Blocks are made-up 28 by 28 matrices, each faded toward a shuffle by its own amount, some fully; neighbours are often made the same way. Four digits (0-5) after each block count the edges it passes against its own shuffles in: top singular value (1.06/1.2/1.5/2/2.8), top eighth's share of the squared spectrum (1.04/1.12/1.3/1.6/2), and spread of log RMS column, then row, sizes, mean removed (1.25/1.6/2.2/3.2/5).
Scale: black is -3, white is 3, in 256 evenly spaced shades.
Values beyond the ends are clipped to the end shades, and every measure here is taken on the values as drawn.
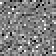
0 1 0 0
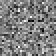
2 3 1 0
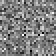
2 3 0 0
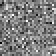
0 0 0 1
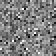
1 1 0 0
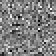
2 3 1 0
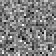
0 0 0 0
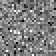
2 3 1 0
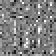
3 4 2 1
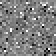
0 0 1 0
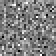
0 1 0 0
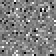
0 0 0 0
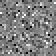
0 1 0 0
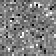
0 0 0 0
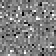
0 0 0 1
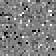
0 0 0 0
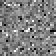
1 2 0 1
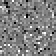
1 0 0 0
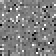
1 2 1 0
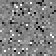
0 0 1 0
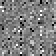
2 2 2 0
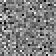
1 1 1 0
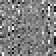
2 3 3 0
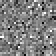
0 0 0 0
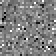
0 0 0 0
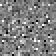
0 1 0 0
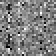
1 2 2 0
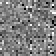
1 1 2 0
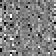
1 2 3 0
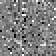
1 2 1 0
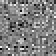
3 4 1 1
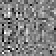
3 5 2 1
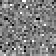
1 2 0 1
